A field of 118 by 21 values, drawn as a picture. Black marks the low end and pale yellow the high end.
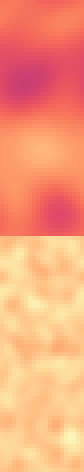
The table splits into 2 rows of 1 panel. Panel 1,1: high, smooth. Panel 2,1: very high, blotchy, faint in contrast.
